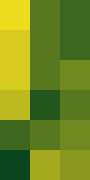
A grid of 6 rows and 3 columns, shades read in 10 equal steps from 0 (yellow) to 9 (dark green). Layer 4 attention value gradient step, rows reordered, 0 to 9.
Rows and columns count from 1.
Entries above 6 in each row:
1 1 0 1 1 1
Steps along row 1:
up up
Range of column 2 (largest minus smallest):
5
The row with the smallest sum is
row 3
